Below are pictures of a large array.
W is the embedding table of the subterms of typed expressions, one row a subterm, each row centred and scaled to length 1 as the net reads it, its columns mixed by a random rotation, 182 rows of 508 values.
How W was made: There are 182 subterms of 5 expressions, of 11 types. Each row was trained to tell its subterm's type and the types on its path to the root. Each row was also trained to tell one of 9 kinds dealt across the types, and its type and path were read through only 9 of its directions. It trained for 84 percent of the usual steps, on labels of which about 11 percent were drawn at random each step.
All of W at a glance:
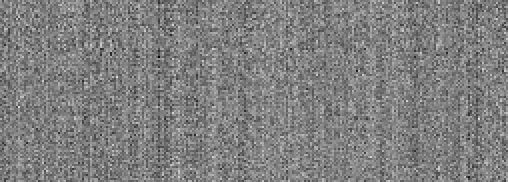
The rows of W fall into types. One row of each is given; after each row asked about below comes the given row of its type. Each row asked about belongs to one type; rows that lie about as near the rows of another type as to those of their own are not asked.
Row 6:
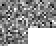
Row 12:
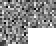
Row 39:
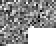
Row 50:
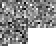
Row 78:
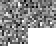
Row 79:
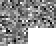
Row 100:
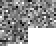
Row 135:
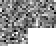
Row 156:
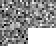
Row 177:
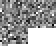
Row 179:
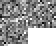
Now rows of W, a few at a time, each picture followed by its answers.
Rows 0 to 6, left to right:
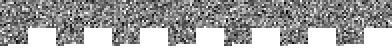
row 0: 177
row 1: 39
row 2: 177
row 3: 177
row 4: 100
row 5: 156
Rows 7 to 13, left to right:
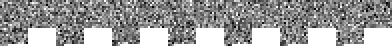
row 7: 156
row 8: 177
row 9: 12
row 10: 100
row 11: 100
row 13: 78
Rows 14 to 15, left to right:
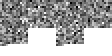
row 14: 79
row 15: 135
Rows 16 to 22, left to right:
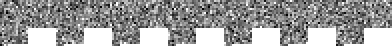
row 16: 179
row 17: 79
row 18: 12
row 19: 100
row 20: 177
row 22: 100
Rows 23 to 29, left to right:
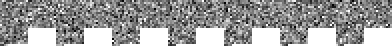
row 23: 39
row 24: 50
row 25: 156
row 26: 12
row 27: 179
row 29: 177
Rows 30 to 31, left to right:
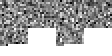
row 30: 6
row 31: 78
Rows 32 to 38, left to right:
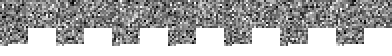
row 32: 156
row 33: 179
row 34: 135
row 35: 156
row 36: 6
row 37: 39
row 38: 179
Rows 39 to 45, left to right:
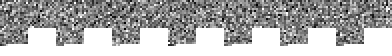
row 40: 78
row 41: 179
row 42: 78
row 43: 78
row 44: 78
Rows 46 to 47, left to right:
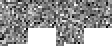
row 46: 79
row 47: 78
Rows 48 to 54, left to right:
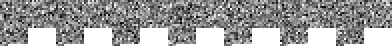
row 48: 156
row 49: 156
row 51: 39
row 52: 135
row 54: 100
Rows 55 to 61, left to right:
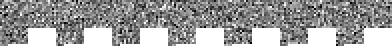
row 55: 6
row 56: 12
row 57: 50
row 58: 135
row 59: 156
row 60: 12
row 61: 135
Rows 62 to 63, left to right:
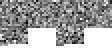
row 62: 100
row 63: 177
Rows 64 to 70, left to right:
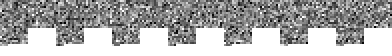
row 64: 135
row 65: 12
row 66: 6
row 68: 79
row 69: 6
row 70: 50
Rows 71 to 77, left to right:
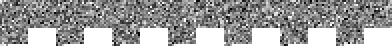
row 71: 179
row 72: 39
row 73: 177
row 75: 78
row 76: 100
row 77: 39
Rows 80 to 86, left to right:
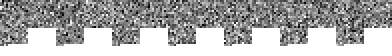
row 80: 135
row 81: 156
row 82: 79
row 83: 6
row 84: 156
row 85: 135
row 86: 50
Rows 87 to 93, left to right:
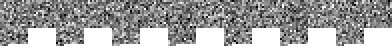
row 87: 177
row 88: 156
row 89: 78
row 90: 177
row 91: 39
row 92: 50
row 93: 79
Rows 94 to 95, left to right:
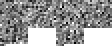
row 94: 39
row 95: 6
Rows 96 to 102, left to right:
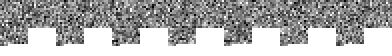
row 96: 12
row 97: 12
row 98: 100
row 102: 12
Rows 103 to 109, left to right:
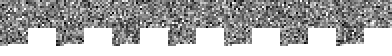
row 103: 6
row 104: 12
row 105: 100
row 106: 156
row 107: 79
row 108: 156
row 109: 135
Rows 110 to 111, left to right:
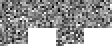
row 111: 135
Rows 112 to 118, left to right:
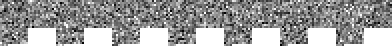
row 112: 135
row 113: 156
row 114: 78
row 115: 135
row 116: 156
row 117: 12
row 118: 179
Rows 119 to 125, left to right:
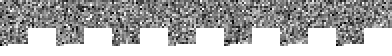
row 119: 179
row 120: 39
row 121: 100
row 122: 79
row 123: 39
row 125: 12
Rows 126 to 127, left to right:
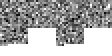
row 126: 100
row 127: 50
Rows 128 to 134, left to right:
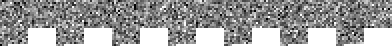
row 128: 135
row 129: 179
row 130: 50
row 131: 179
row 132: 78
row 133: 6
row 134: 135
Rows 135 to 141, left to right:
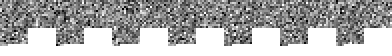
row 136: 39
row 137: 79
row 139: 177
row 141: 100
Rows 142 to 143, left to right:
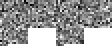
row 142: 78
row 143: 50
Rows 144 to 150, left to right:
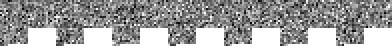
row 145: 100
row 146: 39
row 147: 177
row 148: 39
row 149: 78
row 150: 50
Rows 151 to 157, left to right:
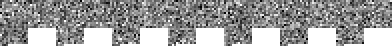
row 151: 100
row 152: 78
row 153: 156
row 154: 39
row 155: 100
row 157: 6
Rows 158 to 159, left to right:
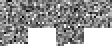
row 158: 39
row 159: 177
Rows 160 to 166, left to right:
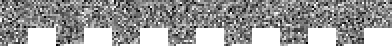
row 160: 135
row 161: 39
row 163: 6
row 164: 78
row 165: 50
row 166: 12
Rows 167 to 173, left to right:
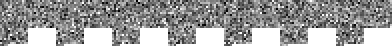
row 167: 177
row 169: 78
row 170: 6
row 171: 135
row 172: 179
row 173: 135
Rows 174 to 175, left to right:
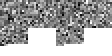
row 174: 39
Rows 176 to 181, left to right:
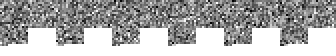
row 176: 177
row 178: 135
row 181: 39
